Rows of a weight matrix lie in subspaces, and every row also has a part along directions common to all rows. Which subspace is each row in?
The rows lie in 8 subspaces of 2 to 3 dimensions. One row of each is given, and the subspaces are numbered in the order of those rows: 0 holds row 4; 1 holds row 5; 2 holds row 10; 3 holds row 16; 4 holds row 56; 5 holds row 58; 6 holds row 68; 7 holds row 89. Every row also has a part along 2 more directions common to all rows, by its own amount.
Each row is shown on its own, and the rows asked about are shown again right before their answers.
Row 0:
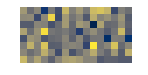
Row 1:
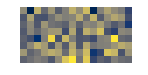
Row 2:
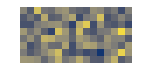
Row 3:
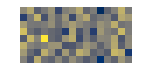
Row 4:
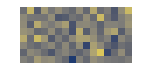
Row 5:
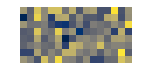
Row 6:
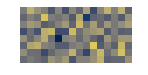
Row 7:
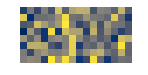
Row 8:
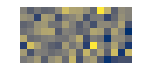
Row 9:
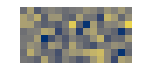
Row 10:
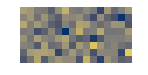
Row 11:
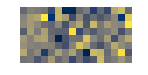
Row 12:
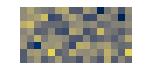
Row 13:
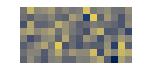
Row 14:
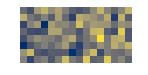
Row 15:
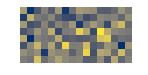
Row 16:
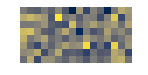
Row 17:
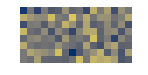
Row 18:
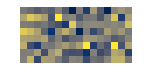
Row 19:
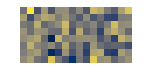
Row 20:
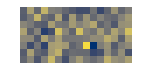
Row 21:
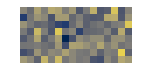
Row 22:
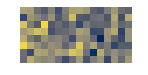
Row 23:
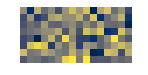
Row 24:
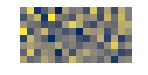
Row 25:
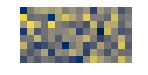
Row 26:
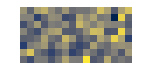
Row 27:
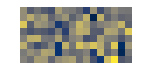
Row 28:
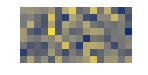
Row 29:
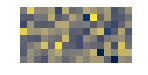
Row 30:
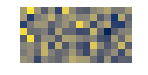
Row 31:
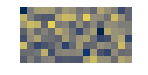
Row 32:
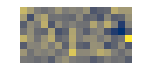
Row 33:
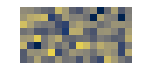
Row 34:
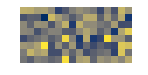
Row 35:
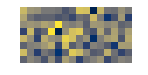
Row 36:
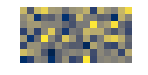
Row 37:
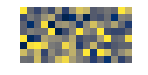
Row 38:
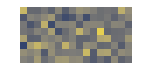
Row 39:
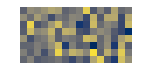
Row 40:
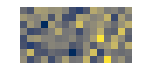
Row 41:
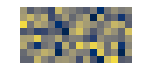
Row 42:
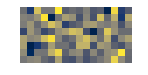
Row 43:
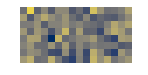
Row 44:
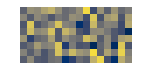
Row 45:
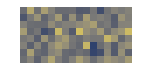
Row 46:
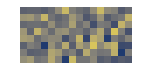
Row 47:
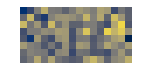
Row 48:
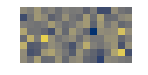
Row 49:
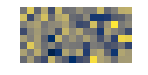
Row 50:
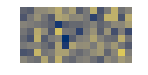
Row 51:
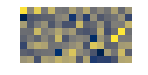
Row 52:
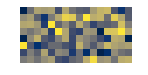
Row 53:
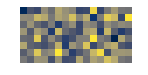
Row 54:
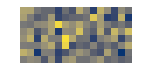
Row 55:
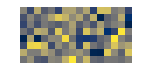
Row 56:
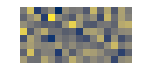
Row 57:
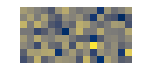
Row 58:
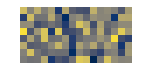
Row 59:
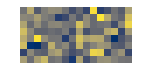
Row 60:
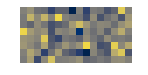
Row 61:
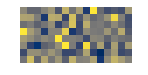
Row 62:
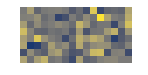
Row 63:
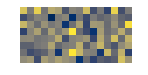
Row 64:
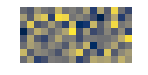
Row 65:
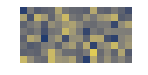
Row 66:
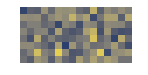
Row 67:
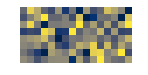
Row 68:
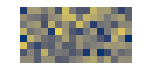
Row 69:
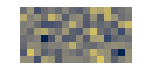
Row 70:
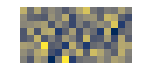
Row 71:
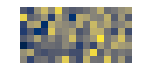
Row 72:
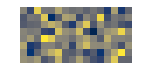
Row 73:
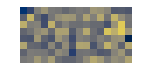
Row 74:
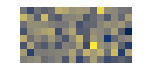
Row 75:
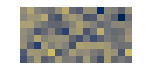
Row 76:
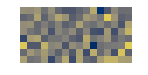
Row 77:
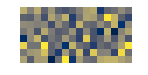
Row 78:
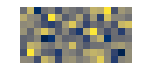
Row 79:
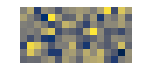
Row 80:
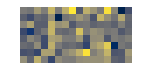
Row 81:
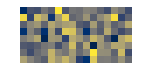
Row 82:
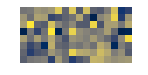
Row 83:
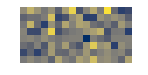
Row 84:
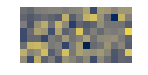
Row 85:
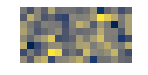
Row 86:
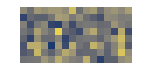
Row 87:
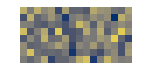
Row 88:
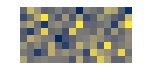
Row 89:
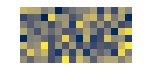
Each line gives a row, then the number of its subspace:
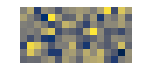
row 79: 4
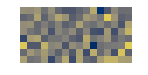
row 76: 7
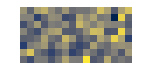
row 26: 5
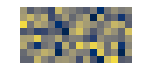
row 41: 2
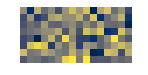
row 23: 0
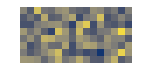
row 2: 4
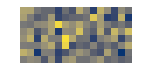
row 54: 1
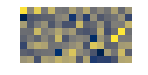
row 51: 1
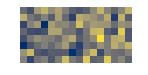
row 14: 5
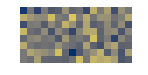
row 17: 1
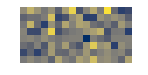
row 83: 3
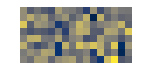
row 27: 2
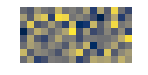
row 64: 0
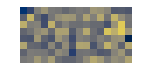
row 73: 6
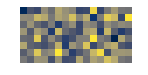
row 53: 1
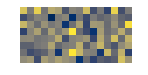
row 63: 1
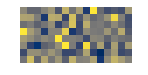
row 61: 3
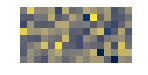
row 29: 2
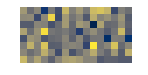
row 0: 7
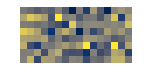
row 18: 3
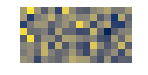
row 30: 6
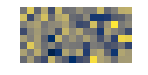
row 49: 0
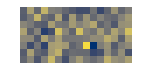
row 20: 7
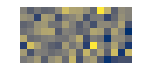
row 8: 7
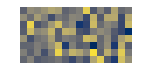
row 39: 2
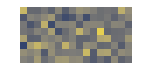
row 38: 6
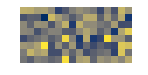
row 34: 7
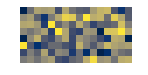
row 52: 6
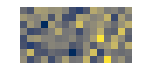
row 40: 5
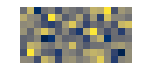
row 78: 4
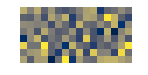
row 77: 7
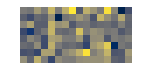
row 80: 3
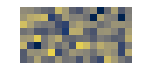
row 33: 2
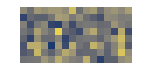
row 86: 1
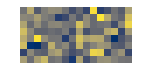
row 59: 0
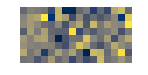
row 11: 3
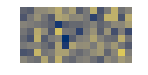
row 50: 1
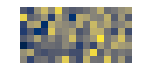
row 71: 5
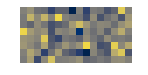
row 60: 3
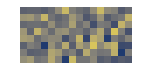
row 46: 7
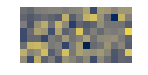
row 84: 3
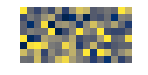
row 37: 6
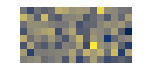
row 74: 7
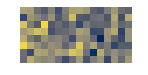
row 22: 5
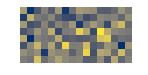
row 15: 6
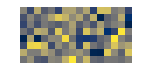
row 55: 0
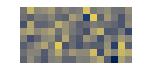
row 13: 2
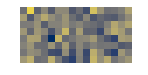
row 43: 0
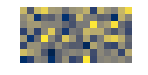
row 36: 5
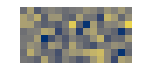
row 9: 4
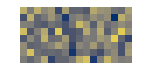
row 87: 5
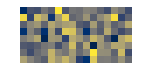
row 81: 5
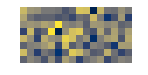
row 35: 1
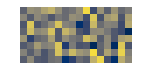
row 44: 2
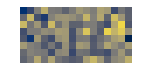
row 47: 6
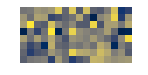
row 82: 3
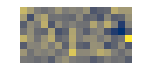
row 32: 6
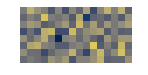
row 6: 3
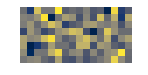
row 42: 4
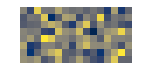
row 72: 4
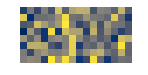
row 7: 5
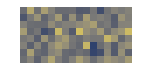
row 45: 7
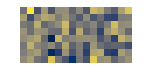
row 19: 0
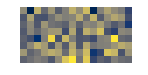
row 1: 0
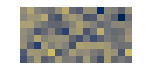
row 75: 2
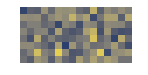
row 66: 1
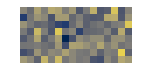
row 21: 1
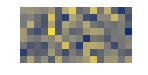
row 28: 3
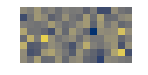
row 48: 4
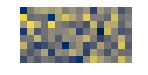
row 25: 6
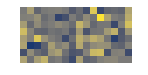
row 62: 0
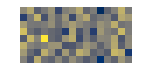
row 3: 4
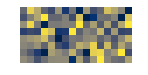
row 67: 3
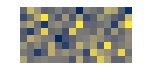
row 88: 3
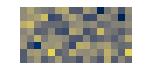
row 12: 2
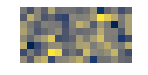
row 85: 0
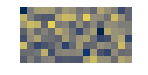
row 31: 6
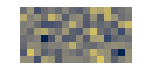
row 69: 4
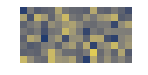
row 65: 5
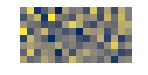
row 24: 4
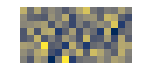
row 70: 7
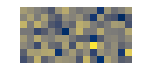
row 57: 2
